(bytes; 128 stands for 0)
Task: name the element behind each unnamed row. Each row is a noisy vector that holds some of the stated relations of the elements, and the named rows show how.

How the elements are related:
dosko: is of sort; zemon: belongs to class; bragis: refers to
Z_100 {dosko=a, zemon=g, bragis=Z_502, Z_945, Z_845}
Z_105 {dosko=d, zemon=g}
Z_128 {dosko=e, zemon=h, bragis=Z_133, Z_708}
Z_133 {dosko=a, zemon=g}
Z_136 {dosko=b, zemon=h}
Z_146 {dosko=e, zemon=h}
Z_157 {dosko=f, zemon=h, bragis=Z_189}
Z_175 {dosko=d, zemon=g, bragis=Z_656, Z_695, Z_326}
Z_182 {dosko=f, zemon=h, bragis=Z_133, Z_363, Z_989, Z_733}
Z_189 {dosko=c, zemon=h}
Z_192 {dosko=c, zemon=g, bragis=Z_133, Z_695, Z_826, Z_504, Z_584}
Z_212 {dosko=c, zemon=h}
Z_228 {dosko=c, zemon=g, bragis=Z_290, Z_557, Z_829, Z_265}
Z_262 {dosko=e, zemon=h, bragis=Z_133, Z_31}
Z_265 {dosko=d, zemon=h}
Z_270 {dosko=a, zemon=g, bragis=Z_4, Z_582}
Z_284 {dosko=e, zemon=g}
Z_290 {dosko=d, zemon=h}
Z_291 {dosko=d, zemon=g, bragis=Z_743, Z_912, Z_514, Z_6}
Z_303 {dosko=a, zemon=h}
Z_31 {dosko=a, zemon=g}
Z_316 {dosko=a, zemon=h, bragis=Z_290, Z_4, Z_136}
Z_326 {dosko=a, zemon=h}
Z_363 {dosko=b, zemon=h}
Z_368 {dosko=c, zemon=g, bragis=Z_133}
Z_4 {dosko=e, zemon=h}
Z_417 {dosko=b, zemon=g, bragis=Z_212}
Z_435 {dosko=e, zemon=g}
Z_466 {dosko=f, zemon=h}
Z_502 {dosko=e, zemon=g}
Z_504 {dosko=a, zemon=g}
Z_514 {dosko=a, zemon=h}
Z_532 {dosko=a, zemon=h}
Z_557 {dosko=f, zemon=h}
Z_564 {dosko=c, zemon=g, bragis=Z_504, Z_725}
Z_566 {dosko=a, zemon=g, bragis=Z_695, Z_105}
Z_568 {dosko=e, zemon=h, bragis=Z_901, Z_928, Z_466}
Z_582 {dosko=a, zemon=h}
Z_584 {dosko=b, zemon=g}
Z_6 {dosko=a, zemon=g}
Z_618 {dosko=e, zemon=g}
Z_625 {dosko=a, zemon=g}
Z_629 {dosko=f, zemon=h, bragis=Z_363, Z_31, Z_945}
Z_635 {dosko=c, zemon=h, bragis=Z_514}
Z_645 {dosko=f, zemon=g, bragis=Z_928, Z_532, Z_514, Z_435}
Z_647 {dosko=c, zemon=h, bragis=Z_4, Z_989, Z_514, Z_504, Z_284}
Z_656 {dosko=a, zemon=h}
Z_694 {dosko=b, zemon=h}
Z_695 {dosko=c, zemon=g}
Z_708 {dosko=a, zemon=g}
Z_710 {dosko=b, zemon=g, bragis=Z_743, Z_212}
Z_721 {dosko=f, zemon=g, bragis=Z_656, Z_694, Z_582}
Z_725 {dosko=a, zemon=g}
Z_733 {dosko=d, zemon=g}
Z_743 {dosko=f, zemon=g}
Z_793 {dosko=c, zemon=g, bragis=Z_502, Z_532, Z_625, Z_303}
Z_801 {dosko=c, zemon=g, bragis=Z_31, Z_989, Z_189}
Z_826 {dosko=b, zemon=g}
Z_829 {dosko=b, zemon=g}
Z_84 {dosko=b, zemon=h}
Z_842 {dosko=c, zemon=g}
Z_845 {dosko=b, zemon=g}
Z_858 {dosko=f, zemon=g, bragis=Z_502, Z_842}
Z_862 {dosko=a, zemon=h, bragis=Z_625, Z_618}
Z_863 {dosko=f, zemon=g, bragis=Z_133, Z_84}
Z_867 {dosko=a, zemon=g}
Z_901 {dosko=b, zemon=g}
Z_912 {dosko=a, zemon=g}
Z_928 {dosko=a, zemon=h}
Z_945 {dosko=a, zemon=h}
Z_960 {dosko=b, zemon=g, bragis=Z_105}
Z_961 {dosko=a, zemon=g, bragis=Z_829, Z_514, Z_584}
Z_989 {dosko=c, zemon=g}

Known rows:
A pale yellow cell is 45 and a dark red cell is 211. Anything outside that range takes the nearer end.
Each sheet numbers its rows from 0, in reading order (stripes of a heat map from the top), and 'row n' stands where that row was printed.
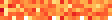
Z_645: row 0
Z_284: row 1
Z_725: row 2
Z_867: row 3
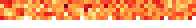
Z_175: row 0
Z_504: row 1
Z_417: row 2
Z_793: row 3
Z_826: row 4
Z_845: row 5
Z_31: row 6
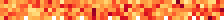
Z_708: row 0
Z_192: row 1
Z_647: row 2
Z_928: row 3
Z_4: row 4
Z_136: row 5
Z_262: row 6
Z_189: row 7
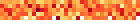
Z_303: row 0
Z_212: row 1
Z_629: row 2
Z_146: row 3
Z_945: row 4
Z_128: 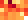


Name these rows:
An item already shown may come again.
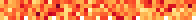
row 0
Z_989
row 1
Z_514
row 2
Z_502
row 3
Z_645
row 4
Z_901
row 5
Z_192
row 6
Z_793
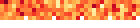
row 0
Z_695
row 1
Z_146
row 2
Z_31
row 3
Z_291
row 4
Z_502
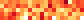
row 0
Z_270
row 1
Z_801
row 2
Z_368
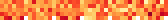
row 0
Z_901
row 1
Z_733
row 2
Z_901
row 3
Z_564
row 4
Z_961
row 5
Z_514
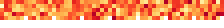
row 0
Z_566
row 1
Z_100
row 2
Z_842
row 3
Z_582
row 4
Z_721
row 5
Z_862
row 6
Z_960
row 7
Z_514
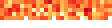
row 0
Z_557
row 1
Z_228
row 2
Z_858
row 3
Z_618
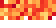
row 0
Z_635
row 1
Z_363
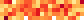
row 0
Z_133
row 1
Z_557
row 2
Z_862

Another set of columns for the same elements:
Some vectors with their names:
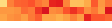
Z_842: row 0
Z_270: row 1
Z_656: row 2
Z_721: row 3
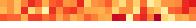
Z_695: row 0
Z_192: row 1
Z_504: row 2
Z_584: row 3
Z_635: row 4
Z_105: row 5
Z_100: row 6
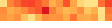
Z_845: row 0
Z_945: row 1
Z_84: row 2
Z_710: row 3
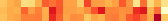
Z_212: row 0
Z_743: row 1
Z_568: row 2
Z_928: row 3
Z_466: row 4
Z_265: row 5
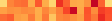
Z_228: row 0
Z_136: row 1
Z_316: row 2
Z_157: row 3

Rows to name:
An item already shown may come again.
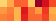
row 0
Z_743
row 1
Z_801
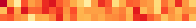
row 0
Z_566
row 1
Z_100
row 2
Z_4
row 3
Z_793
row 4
Z_743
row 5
Z_960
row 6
Z_363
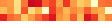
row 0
Z_960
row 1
Z_368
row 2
Z_363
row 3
Z_291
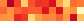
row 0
Z_629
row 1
Z_31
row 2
Z_733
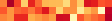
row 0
Z_629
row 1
Z_582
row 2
Z_635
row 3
Z_863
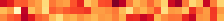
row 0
Z_863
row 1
Z_960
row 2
Z_625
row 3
Z_502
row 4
Z_262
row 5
Z_647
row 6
Z_182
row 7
Z_189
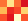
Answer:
Z_961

